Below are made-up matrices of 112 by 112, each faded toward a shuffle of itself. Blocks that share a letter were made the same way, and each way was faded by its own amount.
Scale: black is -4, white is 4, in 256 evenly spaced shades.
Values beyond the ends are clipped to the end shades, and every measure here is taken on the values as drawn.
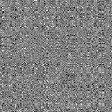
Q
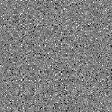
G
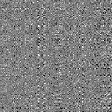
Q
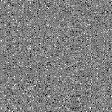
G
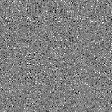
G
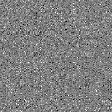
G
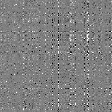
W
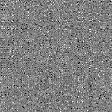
G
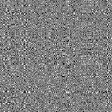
Q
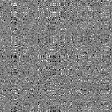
Q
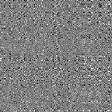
Q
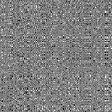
Q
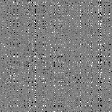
W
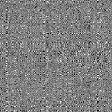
Q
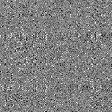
G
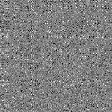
G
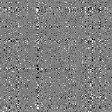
W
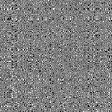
Q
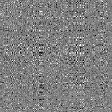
Q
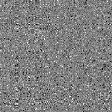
G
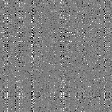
W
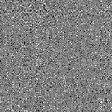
G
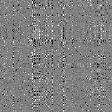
W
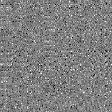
G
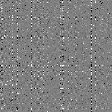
W
